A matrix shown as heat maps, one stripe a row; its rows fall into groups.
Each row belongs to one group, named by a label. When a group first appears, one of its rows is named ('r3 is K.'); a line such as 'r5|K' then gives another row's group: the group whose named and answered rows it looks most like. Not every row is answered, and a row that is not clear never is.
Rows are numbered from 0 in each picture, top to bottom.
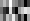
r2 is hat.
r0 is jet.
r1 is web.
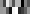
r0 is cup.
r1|hat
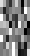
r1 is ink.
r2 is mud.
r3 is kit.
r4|jet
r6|hat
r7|hat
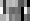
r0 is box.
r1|ink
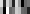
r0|cup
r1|cup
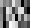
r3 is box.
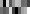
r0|cup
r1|web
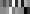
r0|ink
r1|jet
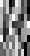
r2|box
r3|web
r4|web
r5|box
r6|jet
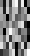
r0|hat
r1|box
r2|mud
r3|jet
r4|box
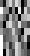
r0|cup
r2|web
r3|cup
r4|ink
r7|cup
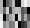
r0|web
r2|ink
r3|hat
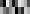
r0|cup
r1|ink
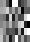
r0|hat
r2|web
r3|jet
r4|ink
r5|hat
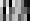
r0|kit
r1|cup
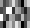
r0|ink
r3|cup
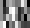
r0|box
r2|hat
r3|jet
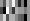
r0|hat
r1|cup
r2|jet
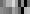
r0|hat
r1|ink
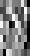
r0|box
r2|box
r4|kit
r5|box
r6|jet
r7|cup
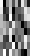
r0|box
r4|jet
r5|web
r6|ink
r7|jet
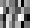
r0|ink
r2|cup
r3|cup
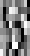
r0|box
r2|box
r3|web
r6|hat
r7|mud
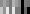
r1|kit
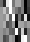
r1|jet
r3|mud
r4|hat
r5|web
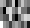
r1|cup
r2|web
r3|kit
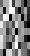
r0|jet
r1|box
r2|kit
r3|jet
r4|mud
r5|jet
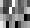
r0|box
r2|jet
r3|mud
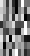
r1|mud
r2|jet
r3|ink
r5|kit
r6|cup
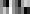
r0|web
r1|jet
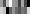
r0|box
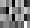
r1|web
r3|ink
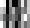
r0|mud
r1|mud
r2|web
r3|mud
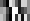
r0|web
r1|hat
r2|ink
